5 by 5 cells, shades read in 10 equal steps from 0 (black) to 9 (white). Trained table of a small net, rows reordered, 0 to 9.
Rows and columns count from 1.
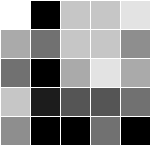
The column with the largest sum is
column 1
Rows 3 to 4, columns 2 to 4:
0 6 8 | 1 3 3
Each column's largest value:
9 4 7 8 8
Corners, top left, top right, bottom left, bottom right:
9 8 5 0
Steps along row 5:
down same up down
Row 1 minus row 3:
5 0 1 -1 2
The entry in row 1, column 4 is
7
